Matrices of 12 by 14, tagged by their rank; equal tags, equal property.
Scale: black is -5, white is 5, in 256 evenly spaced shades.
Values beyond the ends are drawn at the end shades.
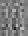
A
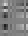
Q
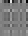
Q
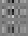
Q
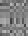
A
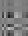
Q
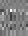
A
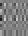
Q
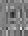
A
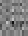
A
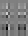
Q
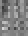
A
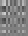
Q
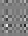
Q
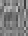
A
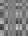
Q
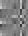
A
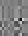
A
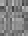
A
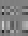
Q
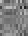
A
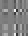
Q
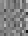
A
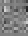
A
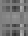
Q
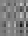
Q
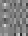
A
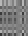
Q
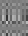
Q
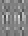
A
